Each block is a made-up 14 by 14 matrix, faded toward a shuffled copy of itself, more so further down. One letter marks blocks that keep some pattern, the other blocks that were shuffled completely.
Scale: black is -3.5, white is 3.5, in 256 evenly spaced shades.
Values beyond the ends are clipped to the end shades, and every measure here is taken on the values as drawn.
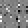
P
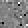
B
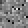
B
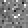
B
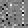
P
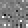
P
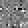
P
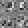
P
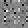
P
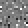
B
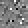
B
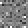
P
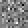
P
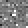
B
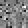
P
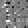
P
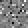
B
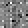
P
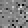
B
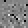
P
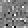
P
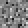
B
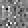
P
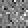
B
